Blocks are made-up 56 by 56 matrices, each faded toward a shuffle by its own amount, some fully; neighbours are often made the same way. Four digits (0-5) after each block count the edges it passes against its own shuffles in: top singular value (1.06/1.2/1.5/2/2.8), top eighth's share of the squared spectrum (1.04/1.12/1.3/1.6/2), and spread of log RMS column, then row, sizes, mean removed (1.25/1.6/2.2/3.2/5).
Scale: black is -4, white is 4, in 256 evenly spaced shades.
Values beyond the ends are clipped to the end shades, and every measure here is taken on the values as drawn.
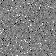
0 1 0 0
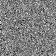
0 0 0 0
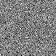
2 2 0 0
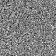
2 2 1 0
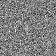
0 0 0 0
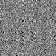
3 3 1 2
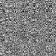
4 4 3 2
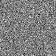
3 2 0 1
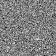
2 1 0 1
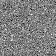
0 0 0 0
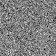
0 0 0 0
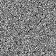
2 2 0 0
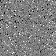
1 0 0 0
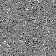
3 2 1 1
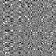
4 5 3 3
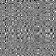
4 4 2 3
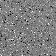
0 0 0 0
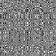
4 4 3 2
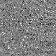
3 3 1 1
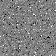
2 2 0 0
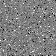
1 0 0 0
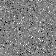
1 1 0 0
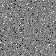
1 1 0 0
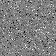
0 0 0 0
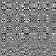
4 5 3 3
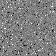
2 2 0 0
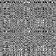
4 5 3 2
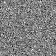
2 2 0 0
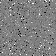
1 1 0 0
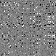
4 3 2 2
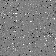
2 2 0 1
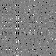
4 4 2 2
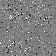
2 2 1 1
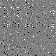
3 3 1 1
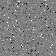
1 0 0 0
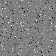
1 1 0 0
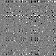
4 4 2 2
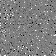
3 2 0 0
